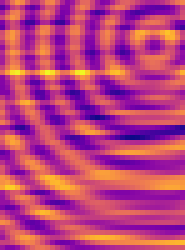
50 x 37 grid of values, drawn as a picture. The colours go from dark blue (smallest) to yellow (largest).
The values follow a bell shape. There is no overall slope. Rings spread out from the top right. The halves do not mirror each other.
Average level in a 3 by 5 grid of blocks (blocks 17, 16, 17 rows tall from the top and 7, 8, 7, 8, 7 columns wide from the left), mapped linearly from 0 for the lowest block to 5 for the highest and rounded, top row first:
33333 / 31002 / 44543
